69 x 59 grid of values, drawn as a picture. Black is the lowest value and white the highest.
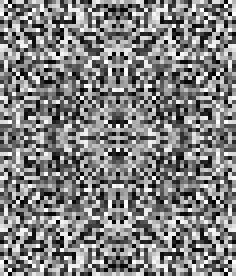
Fine speckle covers the field. No seam splits the table. The histogram is flat. There is no overall slope. There are no regular stripes. It mirrors both left to right and top to bottom. No row or column stands out.
